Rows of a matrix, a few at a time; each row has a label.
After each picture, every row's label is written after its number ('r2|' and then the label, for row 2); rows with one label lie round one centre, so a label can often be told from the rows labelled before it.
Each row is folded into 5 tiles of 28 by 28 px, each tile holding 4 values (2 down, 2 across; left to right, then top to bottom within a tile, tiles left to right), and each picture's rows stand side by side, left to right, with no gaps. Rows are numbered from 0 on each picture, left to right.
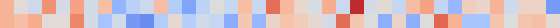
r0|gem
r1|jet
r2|gem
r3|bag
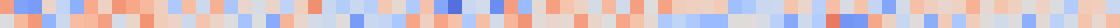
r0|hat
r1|gem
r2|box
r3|hat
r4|gem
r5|jet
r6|jet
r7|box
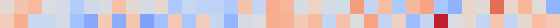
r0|box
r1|jet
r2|gem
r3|bag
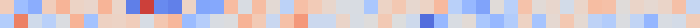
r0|bag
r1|hat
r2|box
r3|jet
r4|box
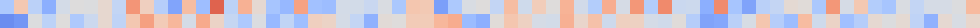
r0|jet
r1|gem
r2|jet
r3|hat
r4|gem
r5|jet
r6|jet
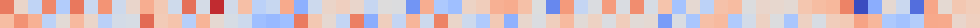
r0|gem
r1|gem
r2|bag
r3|bag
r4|gem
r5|box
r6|hat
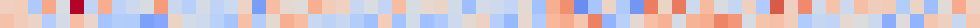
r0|gem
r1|jet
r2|box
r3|jet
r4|hat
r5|gem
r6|box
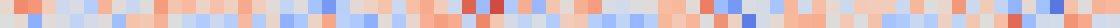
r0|box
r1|box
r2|jet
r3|gem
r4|box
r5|hat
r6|box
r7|hat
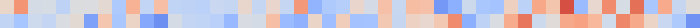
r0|jet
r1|jet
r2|jet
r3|hat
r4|gem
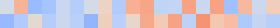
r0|jet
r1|gem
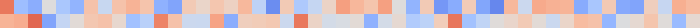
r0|hat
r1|bag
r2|bag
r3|hat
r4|hat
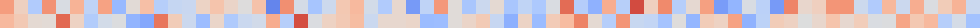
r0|gem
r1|bag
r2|bag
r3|jet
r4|gem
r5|hat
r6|gem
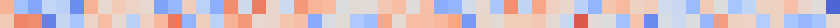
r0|hat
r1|hat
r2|box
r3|hat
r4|bag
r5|bag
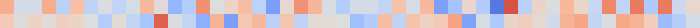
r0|gem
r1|bag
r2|box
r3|hat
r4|gem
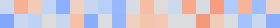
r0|jet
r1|gem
